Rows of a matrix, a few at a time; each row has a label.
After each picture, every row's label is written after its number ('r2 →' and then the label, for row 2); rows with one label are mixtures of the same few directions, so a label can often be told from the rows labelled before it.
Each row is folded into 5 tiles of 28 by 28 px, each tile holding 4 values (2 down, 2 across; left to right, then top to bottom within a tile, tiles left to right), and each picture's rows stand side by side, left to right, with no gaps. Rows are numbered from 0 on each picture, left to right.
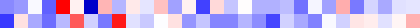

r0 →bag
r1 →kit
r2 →kit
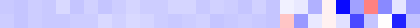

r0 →kit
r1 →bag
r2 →bag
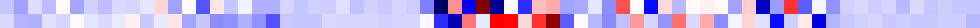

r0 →kit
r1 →kit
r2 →kit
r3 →kit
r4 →bag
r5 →bag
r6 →kit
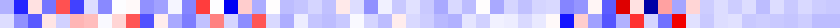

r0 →kit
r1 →bag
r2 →bag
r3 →kit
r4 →bag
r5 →kit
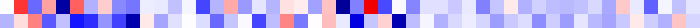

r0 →kit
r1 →bag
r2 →bag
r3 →bag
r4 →bag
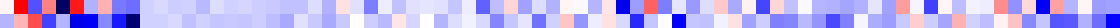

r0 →kit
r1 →kit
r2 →bag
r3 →bag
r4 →bag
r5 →kit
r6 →bag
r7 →kit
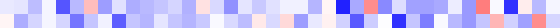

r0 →bag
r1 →bag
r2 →bag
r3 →bag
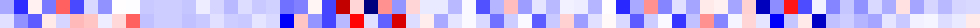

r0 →kit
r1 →bag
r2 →bag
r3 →bag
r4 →bag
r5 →bag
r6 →kit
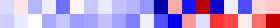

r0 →kit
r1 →kit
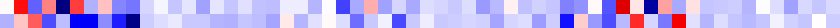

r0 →kit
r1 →kit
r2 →bag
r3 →bag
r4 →bag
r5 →bag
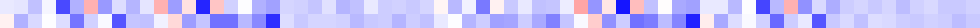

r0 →bag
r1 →kit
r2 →bag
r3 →kit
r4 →kit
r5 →bag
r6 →bag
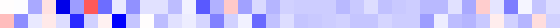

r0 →bag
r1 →bag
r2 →bag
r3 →bag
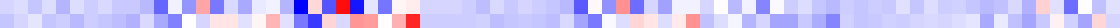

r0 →kit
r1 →kit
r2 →kit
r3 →kit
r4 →kit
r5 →kit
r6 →kit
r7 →bag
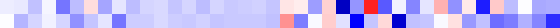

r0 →bag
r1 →kit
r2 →bag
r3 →kit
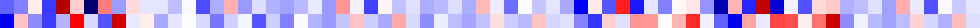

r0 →bag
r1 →bag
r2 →bag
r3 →bag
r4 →kit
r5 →kit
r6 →bag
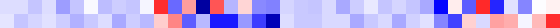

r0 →bag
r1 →kit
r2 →bag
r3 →kit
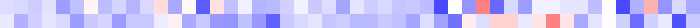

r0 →bag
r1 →kit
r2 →kit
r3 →kit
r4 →bag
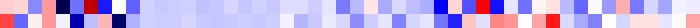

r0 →bag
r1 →bag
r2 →bag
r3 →kit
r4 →kit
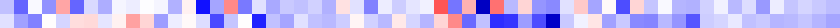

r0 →kit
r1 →bag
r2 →bag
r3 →kit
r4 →kit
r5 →kit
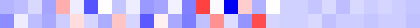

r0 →bag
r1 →bag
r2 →kit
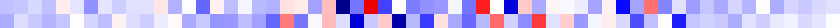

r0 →bag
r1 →kit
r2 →bag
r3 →bag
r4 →bag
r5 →kit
